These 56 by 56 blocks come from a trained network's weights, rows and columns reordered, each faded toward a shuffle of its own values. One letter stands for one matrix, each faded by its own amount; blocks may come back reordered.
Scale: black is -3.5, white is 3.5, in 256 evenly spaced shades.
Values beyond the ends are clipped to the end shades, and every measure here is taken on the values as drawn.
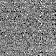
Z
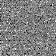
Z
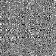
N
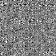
N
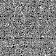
Z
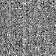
N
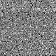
Z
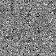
Z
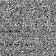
Z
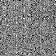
N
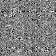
N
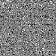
Z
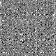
N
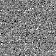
Z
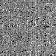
N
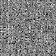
N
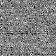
Z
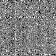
N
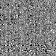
N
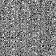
N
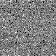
Z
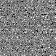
Z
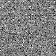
Z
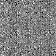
N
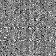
N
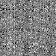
N
